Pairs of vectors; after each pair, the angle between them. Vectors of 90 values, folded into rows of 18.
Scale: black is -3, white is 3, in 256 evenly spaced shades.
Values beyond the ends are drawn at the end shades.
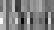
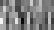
nearly parallel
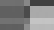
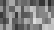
partly aligned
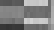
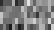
partly aligned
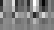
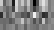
nearly opposite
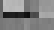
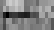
nearly parallel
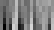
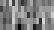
partly aligned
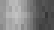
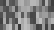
orthogonal
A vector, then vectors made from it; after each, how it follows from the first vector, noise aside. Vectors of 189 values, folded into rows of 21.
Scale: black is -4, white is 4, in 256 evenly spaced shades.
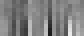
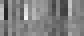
wrapped around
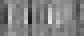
wrapped around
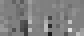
partly zeroed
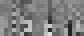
sign-scrambled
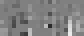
partly zeroed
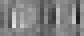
wrapped around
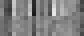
wrapped around
